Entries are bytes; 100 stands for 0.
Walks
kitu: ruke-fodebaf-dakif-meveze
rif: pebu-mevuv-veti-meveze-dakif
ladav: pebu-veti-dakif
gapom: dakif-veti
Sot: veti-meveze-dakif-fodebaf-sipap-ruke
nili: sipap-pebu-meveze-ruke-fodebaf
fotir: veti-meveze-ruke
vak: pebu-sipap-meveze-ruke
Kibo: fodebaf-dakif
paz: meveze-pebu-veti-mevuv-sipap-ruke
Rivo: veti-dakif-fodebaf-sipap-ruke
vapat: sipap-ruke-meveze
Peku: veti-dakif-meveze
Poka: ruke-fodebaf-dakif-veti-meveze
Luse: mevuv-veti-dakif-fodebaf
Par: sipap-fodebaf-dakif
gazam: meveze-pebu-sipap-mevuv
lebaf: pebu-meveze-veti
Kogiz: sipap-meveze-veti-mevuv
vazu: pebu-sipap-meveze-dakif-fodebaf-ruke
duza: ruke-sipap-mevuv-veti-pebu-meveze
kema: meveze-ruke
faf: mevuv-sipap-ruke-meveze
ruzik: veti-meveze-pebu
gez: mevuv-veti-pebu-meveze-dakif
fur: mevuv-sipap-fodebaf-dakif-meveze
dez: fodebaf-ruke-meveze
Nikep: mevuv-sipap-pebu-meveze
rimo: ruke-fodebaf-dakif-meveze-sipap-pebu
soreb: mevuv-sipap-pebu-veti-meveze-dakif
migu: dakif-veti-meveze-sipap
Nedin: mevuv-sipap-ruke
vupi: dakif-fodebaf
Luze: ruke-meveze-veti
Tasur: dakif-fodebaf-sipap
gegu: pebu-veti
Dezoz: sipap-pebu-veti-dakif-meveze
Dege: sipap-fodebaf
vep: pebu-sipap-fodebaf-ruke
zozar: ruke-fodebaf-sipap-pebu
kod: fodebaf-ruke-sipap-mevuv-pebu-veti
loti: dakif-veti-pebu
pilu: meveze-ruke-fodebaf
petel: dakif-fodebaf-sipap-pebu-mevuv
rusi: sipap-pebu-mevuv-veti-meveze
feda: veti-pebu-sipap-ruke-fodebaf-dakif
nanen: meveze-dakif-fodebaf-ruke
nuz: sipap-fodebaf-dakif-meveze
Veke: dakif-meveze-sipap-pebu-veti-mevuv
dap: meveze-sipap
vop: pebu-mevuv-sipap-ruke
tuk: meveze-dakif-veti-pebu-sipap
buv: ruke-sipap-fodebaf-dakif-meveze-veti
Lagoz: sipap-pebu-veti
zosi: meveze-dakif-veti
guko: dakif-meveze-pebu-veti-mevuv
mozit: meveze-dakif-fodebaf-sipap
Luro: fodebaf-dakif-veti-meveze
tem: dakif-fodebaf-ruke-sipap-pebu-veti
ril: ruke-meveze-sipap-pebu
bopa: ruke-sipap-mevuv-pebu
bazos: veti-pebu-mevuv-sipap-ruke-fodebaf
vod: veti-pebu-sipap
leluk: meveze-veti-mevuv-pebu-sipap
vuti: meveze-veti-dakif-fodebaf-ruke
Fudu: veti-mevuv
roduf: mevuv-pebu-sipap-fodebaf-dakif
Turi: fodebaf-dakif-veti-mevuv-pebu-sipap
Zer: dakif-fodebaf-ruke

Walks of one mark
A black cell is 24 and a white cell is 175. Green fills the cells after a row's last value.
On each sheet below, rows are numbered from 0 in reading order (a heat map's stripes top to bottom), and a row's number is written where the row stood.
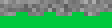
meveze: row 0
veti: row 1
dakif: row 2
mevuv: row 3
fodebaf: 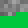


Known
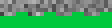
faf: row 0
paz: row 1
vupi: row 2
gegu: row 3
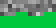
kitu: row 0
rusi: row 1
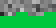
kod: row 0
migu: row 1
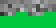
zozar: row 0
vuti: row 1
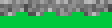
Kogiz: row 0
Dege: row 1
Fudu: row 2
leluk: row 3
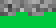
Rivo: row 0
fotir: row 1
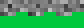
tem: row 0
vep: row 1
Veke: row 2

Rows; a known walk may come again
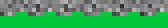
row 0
vop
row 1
Rivo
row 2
vuti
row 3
Zer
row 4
tem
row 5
zozar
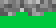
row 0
vod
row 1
gez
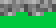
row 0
Kogiz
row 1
paz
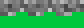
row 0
Dezoz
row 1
Lagoz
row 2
tuk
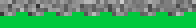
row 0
duza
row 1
rimo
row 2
vapat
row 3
leluk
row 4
Luse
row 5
Luro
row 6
vak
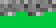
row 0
gazam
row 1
vazu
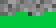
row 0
Kibo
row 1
bopa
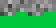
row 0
Turi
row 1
dez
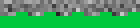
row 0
migu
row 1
Nikep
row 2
kod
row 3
ruzik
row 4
nili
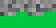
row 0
ril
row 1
nanen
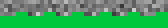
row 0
gapom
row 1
rusi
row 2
fur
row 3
Dege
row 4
feda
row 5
Luze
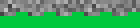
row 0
Poka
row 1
Nedin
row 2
rif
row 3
kitu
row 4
gegu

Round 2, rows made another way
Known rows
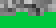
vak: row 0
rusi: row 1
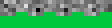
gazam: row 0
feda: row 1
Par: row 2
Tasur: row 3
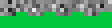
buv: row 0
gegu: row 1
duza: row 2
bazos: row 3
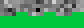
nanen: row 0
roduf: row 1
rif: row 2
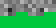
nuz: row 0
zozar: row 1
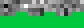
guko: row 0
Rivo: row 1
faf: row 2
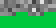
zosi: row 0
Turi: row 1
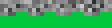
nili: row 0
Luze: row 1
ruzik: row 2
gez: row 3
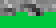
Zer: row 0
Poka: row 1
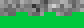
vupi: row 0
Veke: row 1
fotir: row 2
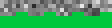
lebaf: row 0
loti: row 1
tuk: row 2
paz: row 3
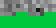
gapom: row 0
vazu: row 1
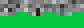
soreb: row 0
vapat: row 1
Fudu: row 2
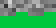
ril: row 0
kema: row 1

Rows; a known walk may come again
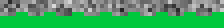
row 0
rif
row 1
ladav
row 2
paz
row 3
Lagoz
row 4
Kibo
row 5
Tasur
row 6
rusi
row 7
vop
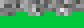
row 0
Luse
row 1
migu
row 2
vod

